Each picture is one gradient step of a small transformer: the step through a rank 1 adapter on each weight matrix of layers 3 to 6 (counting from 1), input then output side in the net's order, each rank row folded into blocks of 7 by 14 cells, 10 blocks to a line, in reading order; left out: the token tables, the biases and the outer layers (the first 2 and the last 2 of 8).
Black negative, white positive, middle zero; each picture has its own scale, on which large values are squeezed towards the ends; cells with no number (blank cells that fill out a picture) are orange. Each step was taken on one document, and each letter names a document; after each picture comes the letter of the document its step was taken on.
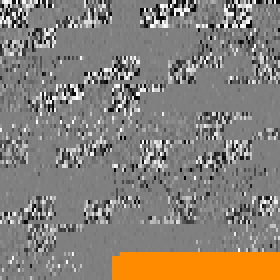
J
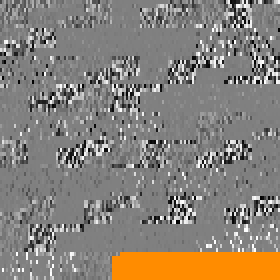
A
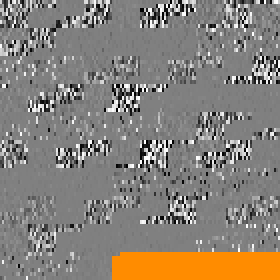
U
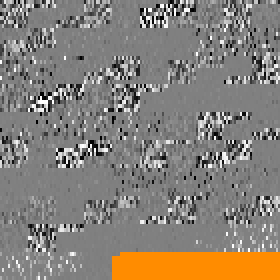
J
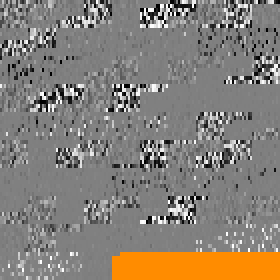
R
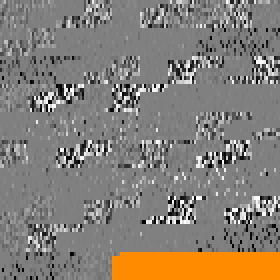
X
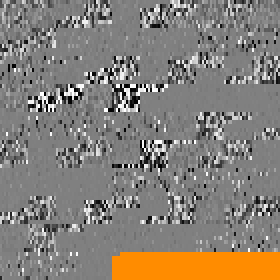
R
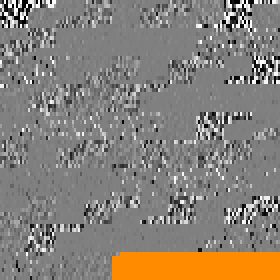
A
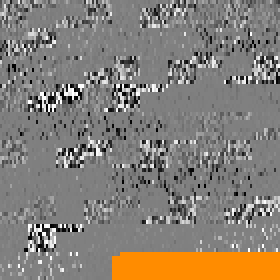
R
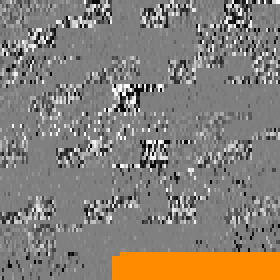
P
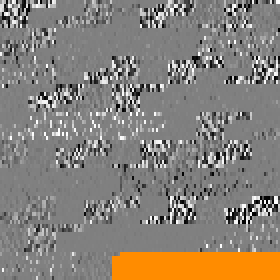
A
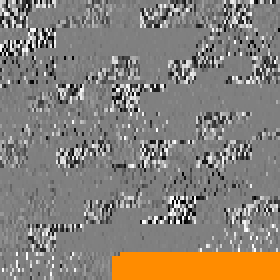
A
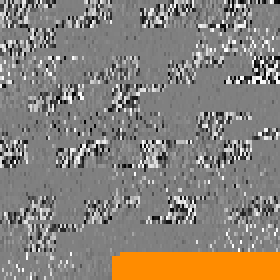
X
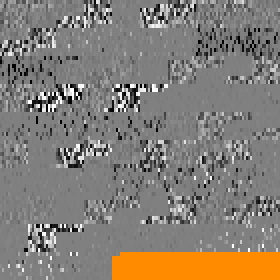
R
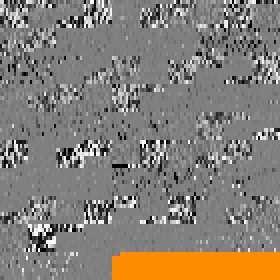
P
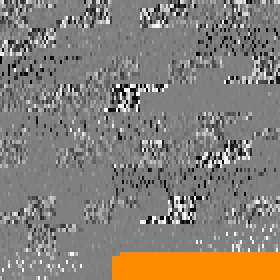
R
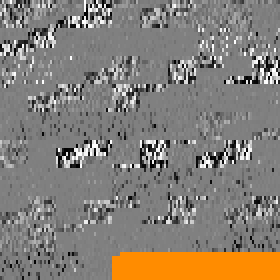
P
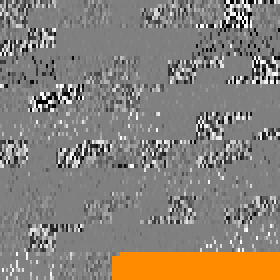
A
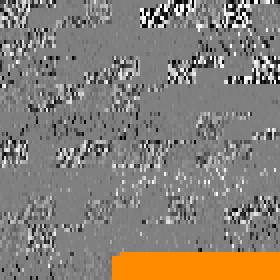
X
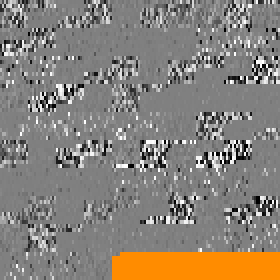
X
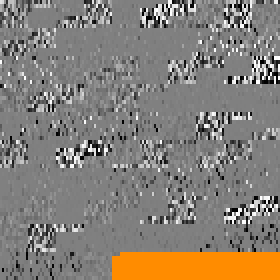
A
